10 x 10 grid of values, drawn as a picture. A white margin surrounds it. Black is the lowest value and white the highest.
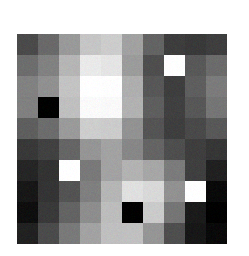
No row or column stands out. On average the colour sits 50% of the way up the scale. Five lone cells stand out: three far higher and two far lower than their neighbours. The top middle is the ninth with the highest average.
